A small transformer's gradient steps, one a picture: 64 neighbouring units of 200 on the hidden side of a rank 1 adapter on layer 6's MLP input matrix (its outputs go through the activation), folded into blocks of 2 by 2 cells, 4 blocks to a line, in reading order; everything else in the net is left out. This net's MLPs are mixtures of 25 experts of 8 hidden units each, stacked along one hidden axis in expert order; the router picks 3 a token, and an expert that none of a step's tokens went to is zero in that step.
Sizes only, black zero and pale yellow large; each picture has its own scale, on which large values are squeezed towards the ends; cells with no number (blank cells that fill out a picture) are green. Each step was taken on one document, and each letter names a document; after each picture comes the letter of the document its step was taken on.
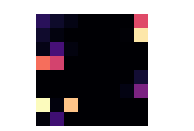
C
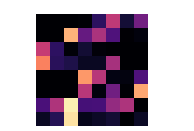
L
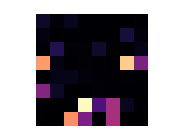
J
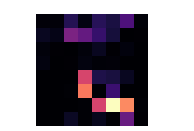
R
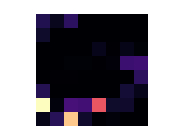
J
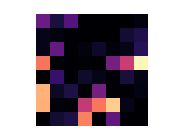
J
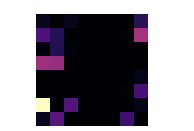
C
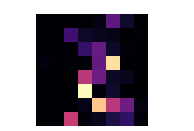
R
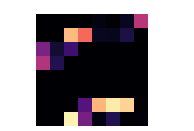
L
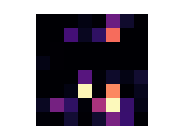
R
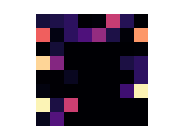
C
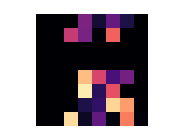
R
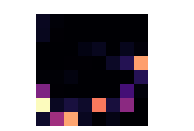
J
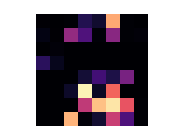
R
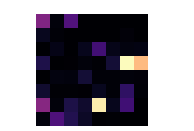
J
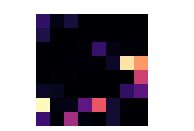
J
